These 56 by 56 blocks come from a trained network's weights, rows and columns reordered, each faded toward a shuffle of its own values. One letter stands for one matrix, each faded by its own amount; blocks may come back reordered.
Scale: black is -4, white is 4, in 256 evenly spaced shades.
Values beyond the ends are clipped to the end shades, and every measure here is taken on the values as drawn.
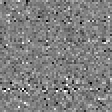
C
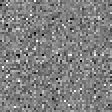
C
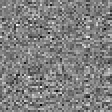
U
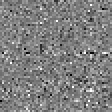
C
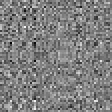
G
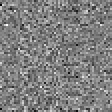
U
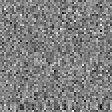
U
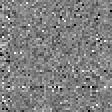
C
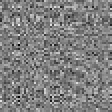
G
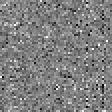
C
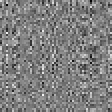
G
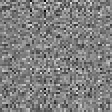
G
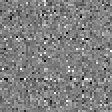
C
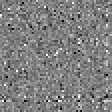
C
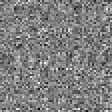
U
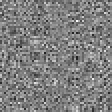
U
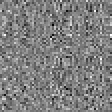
G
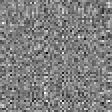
U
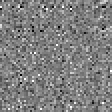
C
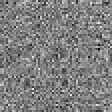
U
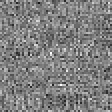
U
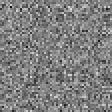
U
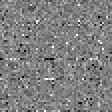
C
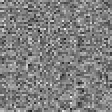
U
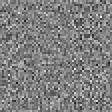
U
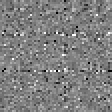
C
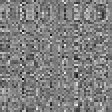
G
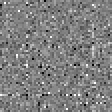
C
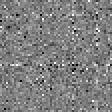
C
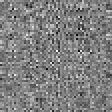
G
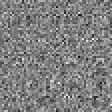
U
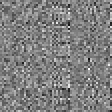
G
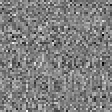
U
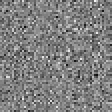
U
